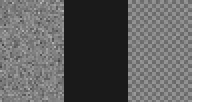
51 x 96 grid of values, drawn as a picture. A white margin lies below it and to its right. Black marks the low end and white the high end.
The table splits into one row of 3 panels. Panel 1,1: middling, fine-grained. Panel 1,2: very low, flat. Panel 1,3: middling, checkered.
